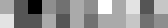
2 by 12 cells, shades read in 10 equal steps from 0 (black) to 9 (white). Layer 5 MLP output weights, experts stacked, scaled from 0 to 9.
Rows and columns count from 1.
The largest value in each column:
8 3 3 6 4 6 5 9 6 8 4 7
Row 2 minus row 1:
2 0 3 1 -1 0 -1 -3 0 -1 1 -2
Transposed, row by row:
6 8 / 3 3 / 0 3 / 5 6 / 4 3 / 6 6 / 5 4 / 9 6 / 6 6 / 8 7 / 3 4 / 7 5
